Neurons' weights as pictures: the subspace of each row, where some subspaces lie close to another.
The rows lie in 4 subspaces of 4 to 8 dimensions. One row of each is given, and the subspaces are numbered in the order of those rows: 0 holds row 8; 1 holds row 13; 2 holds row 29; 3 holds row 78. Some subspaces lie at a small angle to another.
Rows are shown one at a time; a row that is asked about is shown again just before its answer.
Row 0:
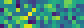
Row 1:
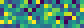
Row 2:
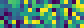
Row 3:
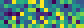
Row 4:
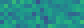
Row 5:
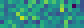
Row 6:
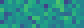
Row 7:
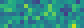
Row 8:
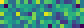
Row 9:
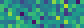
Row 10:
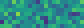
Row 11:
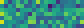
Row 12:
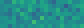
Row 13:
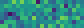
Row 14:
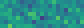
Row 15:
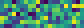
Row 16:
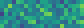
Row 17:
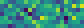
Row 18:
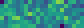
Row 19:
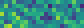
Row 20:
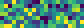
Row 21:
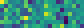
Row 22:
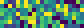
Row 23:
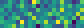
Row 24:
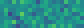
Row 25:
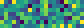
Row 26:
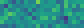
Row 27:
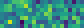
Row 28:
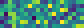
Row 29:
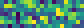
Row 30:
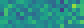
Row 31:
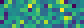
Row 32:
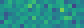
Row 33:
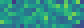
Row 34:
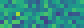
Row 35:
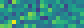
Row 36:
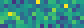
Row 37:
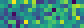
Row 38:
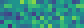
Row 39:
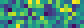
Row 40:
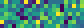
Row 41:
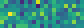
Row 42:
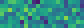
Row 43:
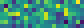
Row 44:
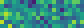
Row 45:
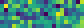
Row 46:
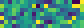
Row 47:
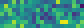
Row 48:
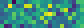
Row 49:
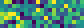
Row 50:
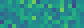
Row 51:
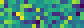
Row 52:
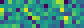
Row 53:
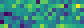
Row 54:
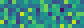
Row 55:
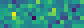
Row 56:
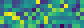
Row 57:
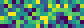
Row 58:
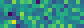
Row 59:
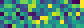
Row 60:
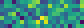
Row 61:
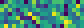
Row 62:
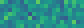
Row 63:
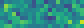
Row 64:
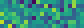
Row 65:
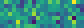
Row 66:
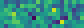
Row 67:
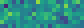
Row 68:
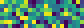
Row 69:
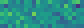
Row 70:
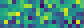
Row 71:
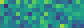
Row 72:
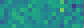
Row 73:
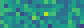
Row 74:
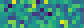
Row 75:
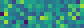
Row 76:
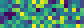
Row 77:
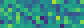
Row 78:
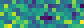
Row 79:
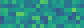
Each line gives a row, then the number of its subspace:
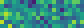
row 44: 1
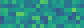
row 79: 2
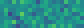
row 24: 2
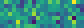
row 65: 0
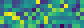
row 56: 0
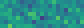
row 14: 2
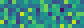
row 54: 2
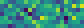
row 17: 1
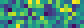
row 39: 0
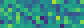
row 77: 2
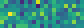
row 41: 2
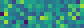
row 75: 3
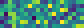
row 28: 3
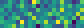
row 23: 0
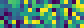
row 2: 3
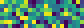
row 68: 0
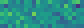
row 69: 0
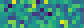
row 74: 3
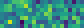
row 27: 0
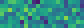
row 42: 0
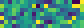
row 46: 2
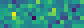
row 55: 3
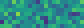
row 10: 2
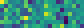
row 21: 0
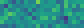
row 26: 1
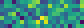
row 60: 1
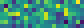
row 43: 2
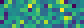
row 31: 1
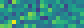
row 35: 2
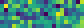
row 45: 2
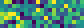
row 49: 2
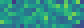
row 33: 2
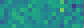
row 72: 3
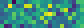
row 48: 3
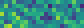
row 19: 3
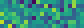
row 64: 3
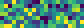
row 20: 1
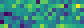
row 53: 0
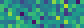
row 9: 2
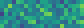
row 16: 3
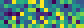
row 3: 2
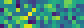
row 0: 0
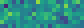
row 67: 1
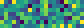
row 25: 1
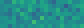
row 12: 2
